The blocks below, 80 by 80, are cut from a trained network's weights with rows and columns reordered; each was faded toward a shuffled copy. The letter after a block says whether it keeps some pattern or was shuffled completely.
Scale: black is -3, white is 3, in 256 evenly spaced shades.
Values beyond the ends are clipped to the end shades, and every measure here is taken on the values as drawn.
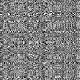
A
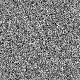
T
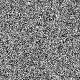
T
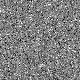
T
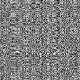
A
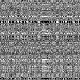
A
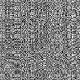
A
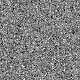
T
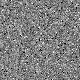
T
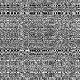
A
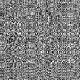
A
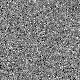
T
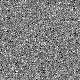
T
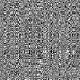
A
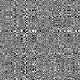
A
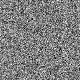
T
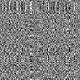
A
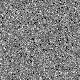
T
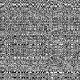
A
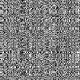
A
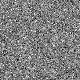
T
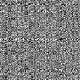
A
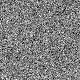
T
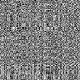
A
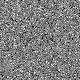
T
